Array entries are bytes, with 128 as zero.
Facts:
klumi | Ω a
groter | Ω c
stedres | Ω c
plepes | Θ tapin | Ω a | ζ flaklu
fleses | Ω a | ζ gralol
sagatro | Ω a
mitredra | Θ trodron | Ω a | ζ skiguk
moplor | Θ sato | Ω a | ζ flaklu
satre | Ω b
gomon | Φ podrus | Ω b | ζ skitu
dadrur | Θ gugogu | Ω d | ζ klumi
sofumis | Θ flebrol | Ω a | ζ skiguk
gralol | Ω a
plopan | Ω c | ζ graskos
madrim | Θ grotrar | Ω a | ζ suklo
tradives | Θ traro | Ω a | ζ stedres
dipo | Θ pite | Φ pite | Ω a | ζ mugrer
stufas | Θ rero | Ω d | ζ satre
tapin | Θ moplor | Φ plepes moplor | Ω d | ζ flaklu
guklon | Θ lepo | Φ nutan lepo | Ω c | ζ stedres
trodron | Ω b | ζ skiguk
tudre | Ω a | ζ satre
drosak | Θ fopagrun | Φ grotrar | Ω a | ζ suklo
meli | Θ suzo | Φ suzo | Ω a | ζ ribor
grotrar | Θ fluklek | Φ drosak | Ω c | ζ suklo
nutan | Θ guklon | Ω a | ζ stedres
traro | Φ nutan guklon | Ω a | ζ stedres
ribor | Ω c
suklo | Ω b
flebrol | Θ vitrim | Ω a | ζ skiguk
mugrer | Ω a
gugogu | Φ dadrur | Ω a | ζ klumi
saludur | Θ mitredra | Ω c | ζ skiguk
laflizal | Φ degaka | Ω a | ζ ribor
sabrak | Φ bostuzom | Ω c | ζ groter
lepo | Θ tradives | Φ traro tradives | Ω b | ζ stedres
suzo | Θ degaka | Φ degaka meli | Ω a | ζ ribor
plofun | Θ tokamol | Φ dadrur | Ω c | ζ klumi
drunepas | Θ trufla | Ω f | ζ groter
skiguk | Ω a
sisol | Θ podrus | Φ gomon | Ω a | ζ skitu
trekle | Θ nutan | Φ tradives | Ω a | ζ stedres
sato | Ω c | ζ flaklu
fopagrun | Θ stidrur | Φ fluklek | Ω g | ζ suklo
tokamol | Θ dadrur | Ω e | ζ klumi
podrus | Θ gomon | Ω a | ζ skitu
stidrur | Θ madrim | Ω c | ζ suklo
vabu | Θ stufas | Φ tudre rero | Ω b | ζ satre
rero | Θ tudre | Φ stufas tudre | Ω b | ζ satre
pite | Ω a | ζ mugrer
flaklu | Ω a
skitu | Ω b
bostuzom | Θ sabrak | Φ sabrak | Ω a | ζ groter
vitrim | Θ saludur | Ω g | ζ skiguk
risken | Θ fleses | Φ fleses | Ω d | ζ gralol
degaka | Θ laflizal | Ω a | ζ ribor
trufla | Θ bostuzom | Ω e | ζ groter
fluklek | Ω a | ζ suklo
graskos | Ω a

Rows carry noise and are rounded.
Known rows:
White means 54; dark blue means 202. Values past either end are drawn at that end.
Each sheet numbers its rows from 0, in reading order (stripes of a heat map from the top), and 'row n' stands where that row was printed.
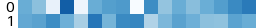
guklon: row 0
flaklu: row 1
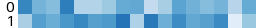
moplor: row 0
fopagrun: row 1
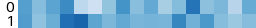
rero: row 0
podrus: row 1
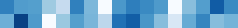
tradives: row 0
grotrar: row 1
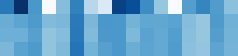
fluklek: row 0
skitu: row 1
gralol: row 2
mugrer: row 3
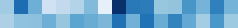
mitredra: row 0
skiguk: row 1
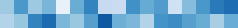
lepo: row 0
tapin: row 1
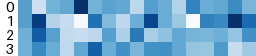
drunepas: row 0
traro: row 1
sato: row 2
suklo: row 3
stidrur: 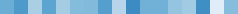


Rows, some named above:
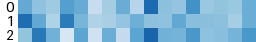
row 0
bostuzom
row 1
dadrur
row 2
sabrak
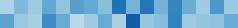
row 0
skiguk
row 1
bostuzom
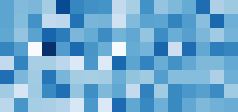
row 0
drosak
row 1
stedres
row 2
tokamol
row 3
nutan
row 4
saludur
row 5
dadrur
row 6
sofumis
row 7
saludur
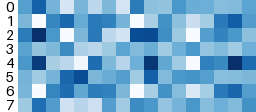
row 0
tudre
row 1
trekle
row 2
fluklek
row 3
gomon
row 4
traro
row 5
trufla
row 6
trekle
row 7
gugogu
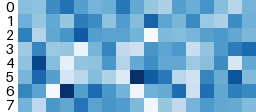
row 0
suzo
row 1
groter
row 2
plepes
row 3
lepo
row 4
madrim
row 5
trodron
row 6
nutan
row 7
meli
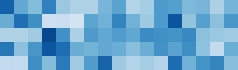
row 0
degaka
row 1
laflizal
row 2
flebrol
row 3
stufas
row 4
vabu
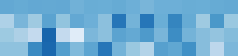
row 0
plopan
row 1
skiguk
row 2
vitrim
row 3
suzo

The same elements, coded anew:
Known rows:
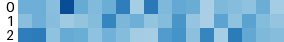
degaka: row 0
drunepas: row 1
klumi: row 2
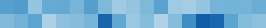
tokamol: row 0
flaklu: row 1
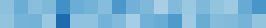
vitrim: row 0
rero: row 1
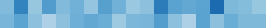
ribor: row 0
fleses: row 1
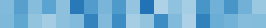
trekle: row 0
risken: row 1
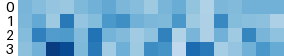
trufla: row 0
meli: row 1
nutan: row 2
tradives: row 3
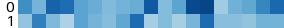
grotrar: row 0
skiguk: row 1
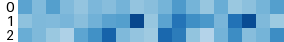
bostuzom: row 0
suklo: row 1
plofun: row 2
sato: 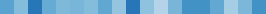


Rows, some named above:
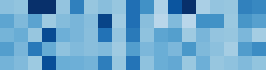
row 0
traro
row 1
moplor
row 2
degaka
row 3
sabrak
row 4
degaka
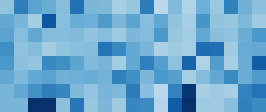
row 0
nutan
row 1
suzo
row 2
bostuzom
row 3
tapin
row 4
gugogu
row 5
stidrur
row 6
mitredra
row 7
traro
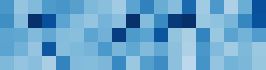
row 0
gugogu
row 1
fluklek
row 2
fopagrun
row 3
suzo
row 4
vabu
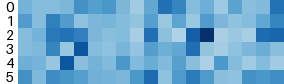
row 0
dadrur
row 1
sabrak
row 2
trodron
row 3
tudre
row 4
suzo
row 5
madrim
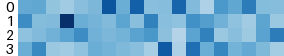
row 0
drosak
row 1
laflizal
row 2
saludur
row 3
stedres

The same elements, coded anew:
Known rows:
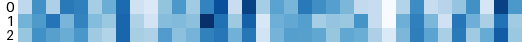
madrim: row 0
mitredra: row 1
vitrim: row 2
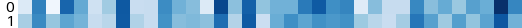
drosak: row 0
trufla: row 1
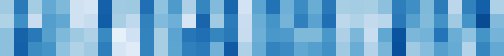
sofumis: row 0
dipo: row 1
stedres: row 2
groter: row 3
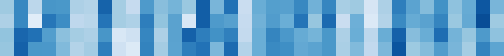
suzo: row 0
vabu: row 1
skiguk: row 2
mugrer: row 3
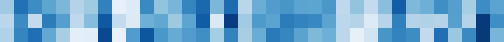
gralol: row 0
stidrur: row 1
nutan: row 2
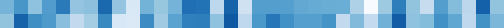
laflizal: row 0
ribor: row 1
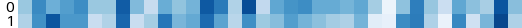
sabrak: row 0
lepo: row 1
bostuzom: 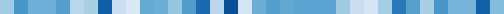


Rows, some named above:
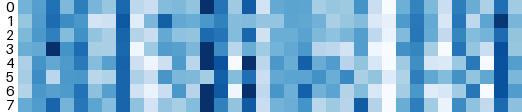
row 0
mitredra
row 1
guklon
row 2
saludur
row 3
traro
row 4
fluklek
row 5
suzo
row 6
fluklek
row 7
trodron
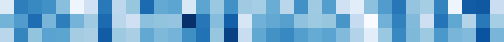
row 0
trekle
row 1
mitredra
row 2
moplor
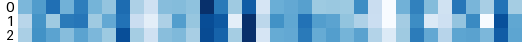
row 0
mitredra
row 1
grotrar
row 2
tudre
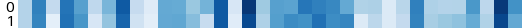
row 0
stidrur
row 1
fopagrun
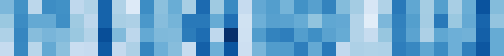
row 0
tapin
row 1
vitrim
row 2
degaka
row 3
plepes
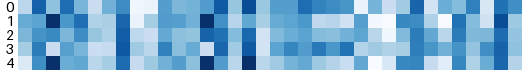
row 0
suklo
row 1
traro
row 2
saludur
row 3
meli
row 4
tradives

